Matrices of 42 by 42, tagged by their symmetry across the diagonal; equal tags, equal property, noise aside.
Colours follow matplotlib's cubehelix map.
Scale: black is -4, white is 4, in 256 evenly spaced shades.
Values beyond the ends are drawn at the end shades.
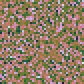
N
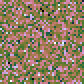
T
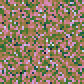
N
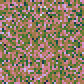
T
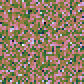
N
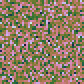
T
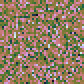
N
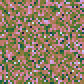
N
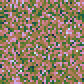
N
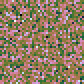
N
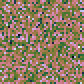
T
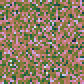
T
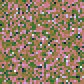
T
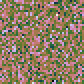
T
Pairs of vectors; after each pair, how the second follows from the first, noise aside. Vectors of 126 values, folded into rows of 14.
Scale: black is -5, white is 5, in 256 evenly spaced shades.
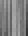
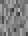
shuffled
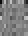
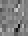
wrapped around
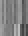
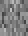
shuffled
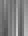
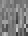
sign-scrambled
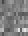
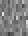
shuffled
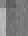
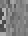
sign-scrambled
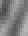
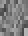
sign-scrambled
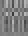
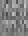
sign-scrambled
